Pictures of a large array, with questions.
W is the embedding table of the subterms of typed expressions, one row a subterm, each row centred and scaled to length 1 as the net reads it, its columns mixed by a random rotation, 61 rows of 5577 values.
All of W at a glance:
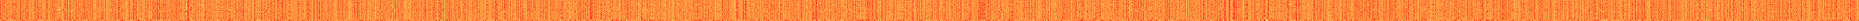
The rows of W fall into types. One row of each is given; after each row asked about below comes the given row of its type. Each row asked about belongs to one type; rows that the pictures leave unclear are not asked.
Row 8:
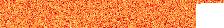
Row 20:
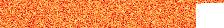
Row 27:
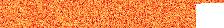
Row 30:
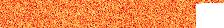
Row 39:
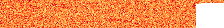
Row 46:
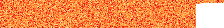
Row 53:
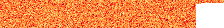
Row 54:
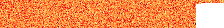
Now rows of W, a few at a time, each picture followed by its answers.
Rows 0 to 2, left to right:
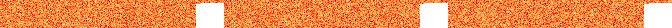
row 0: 27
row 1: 46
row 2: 8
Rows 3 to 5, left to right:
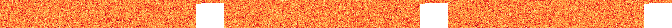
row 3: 54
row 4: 53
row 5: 20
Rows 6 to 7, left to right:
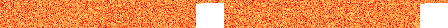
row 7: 39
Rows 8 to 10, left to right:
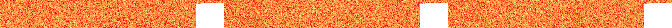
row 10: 30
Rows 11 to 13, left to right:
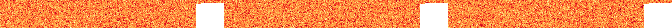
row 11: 8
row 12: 54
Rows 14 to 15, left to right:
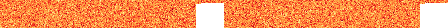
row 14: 53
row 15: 20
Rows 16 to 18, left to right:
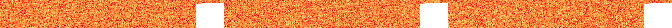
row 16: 54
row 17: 46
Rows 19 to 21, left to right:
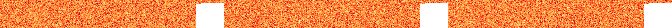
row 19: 8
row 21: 27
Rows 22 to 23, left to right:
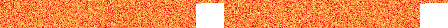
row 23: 20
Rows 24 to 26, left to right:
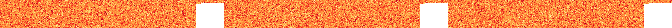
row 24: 20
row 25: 46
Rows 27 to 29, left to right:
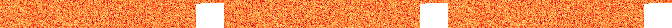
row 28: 20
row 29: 27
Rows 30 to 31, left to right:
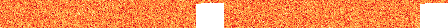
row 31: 39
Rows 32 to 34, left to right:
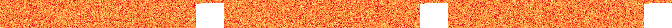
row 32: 39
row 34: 30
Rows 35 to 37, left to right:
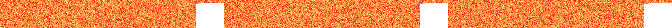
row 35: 30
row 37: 46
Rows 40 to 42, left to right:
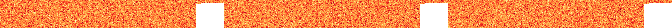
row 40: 20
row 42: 53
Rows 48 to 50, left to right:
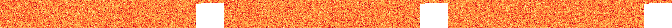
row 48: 30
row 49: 54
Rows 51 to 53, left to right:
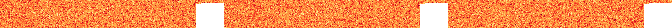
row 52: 39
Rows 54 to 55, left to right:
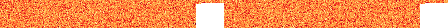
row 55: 54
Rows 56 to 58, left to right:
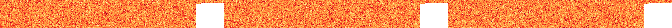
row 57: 54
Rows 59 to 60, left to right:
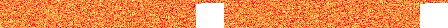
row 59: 53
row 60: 8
